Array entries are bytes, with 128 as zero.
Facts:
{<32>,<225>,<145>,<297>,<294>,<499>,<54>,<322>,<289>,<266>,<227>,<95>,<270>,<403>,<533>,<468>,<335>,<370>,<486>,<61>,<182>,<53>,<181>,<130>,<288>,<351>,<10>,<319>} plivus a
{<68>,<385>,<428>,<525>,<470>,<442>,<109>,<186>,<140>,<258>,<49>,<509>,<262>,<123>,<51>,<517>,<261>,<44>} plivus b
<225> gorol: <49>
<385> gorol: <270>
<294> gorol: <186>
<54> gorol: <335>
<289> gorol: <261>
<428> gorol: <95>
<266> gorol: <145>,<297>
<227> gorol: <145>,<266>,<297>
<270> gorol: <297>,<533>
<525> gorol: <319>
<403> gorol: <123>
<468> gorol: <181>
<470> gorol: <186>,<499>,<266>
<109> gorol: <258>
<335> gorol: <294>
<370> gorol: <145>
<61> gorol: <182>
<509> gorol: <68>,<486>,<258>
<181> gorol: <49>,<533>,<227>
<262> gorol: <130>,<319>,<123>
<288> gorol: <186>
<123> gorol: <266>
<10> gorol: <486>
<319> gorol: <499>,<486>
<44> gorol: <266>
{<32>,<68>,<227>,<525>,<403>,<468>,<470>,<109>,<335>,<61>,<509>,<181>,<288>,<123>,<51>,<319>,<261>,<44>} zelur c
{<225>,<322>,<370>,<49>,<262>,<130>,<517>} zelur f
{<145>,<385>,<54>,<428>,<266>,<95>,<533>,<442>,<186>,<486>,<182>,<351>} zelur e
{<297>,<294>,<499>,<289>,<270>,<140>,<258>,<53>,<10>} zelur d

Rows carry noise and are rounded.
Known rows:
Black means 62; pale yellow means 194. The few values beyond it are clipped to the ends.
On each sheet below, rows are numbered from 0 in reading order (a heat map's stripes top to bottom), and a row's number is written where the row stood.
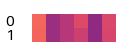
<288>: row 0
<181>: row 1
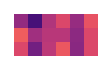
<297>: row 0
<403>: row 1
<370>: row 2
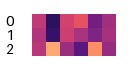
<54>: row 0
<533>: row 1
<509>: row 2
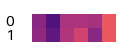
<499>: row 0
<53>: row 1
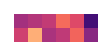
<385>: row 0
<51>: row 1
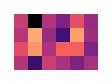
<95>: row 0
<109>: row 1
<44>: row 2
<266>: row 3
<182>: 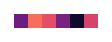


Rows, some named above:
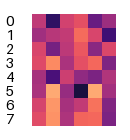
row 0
<54>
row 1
<385>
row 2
<370>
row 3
<470>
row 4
<351>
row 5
<68>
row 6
<123>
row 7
<44>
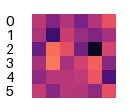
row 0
<130>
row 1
<145>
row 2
<182>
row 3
<517>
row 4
<186>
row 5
<322>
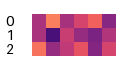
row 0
<517>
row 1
<351>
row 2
<468>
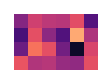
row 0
<442>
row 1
<258>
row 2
<182>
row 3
<32>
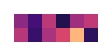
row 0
<486>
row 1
<428>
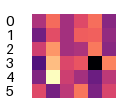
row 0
<262>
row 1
<140>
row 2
<525>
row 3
<289>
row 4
<261>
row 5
<225>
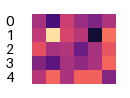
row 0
<351>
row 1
<61>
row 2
<319>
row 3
<10>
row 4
<49>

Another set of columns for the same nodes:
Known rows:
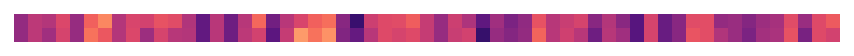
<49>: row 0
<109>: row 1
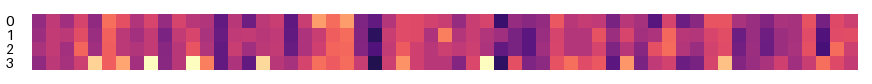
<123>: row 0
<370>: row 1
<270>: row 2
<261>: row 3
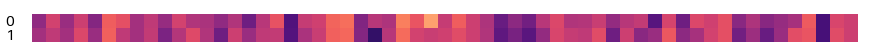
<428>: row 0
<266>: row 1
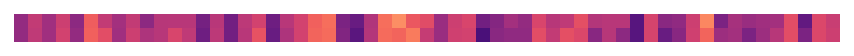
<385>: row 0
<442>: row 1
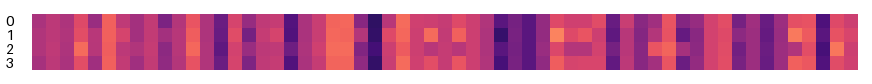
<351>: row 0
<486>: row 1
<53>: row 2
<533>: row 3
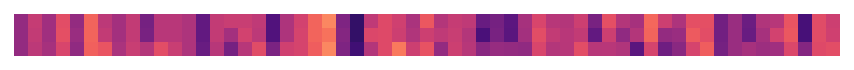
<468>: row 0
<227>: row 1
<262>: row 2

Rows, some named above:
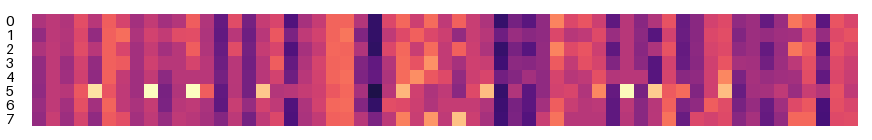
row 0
<486>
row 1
<517>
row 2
<486>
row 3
<186>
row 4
<385>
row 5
<289>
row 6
<319>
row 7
<95>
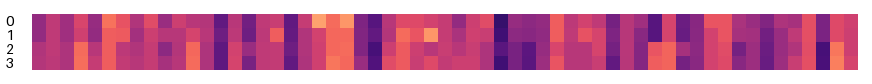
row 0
<51>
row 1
<186>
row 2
<53>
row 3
<499>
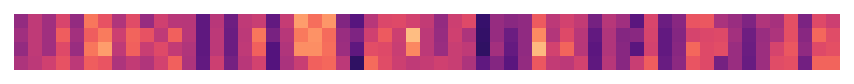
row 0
<51>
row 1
<258>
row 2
<68>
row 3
<130>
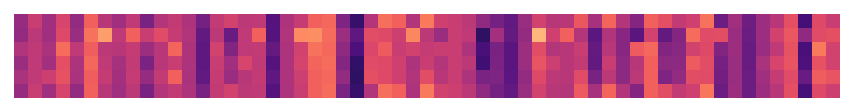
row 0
<54>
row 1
<68>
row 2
<297>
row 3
<32>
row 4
<322>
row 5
<54>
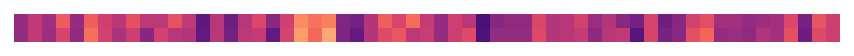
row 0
<140>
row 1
<525>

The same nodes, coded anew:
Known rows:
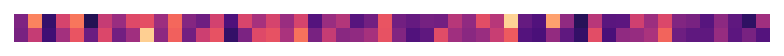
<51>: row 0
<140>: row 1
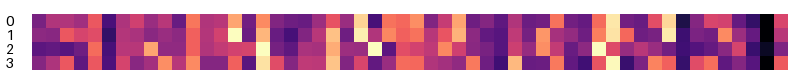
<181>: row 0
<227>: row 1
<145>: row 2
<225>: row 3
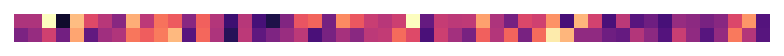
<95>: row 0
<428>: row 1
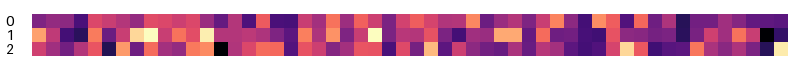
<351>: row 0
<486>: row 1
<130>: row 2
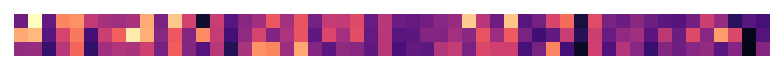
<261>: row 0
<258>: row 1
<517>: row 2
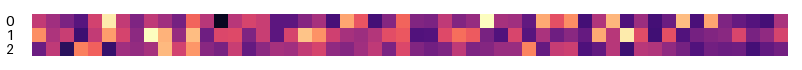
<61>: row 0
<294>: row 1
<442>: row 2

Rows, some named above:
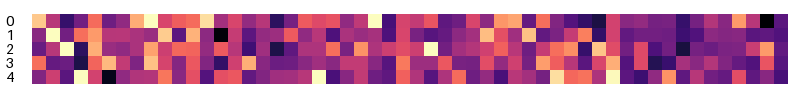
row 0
<486>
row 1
<261>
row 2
<95>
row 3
<182>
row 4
<385>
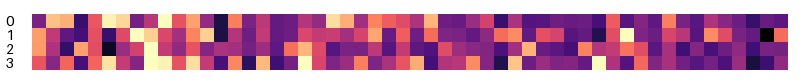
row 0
<289>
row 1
<319>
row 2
<186>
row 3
<54>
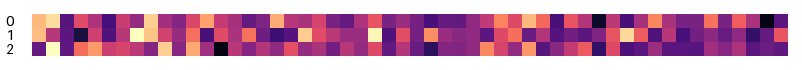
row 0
<68>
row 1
<499>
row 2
<261>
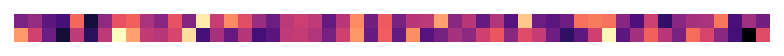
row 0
<297>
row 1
<319>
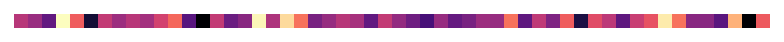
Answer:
<262>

